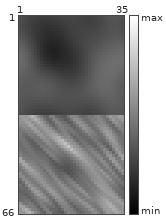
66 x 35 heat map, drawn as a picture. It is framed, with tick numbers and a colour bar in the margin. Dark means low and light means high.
The table splits into 2 rows of 1 panel. Panel 1,1: low, smooth. Panel 2,1: middling, slanting down to the right.
